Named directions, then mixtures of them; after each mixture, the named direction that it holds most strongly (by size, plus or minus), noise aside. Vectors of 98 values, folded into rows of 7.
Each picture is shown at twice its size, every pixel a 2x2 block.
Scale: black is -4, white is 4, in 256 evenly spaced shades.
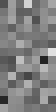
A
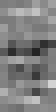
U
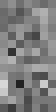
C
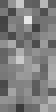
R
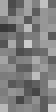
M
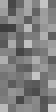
M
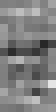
U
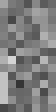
C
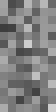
M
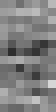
U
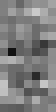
U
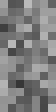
M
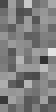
A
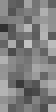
M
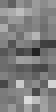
U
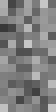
M
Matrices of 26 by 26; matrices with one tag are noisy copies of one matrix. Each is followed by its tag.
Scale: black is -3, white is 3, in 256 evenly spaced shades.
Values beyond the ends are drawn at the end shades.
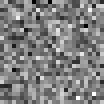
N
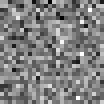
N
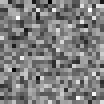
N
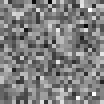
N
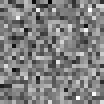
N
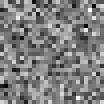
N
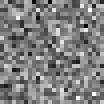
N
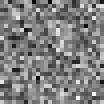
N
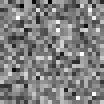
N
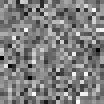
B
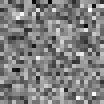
N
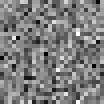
B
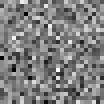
B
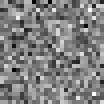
N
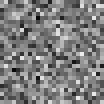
N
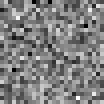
N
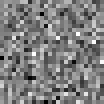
B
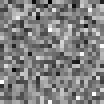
N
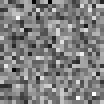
N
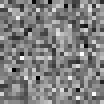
N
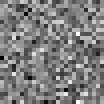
B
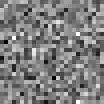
B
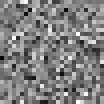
B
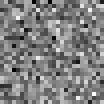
N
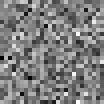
B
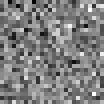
N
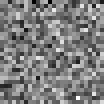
N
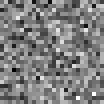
N
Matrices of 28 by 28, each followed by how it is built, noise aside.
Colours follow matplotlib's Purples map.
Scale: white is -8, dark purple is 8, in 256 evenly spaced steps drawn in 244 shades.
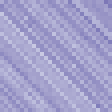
Toeplitz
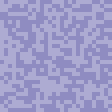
noise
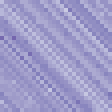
Toeplitz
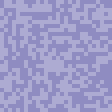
noise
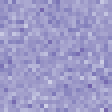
noise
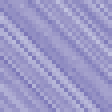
Toeplitz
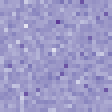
noise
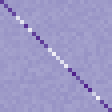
diagonal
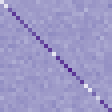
diagonal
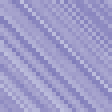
Toeplitz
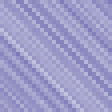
Toeplitz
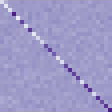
diagonal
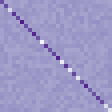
diagonal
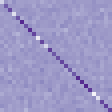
diagonal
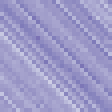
Toeplitz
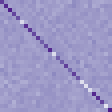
diagonal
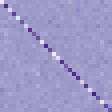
diagonal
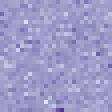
noise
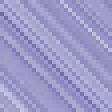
Toeplitz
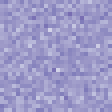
noise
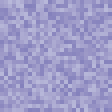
noise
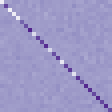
diagonal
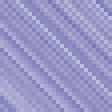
Toeplitz
